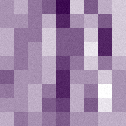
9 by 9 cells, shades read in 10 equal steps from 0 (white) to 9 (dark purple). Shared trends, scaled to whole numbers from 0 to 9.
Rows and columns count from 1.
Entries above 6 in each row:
1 1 1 1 1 1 1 1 0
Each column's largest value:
6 5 5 6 9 6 6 8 4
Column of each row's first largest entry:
5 5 8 8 5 5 5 5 5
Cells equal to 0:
1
